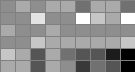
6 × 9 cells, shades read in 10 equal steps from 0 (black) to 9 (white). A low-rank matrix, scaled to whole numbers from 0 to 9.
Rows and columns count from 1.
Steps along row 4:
same up down same same same same up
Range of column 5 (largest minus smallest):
2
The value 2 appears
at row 6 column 6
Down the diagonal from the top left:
5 5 5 6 4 2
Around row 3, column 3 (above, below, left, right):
8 7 5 6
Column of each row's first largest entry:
2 6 1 3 1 1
